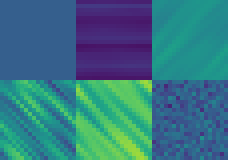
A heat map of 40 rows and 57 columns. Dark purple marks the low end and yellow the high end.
It is made of 2 by 3 panels. Panel 1,1: low, flat. Panel 1,2: very low, streaked across, faint in contrast. Panel 1,3: middling, slanting up to the right, faint in contrast. Panel 2,1: middling, slanting down to the right, strong in contrast. Panel 2,2: high, slanting down to the right. Panel 2,3: low, fine-grained.
